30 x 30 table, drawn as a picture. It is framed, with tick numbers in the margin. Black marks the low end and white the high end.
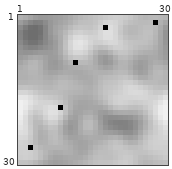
The values are skewed, with a long tail toward low values. Values change most from cell to cell in the top middle. The ninth with the lowest average is the top left. There are five isolated cells, each far lower than the cells round it. No single row or column stands out from its neighbours. Overall the values sit about 70% of the way up the scale. The field is mottled with small blotches.
